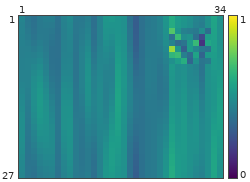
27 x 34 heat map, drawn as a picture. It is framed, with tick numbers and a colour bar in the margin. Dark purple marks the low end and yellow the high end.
In the top right lies a patch that is rougher than the rest. The top left is the smoothest part. Streaks run downward. Values change most from cell to cell in the top right.
